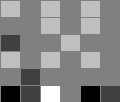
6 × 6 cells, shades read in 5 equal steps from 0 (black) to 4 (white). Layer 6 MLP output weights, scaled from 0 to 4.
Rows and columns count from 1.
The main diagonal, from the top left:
3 2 2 2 2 1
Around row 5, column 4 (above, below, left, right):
2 2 2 2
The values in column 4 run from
2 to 3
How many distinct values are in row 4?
2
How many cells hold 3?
9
